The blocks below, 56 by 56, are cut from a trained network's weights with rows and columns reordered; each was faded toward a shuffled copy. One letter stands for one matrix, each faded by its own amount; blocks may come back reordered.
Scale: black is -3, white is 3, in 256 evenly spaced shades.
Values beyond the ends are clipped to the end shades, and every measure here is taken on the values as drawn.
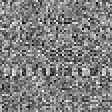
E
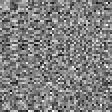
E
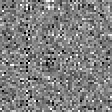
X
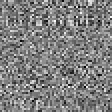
E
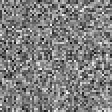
E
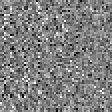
X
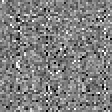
X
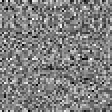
E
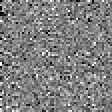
X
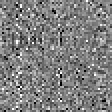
X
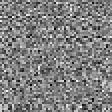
E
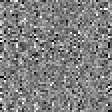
X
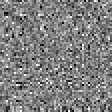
X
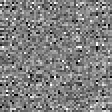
X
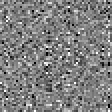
X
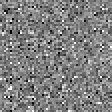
X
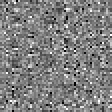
X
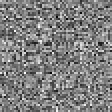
E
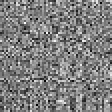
E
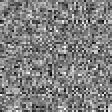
E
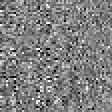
X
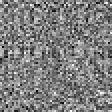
E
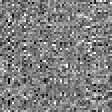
X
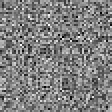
E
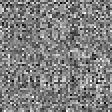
E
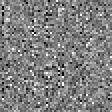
X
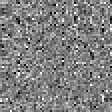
X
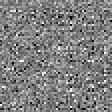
X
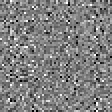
X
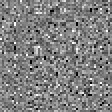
X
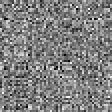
E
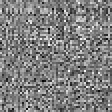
E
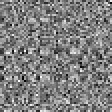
E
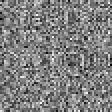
E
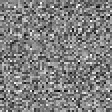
E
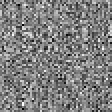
E
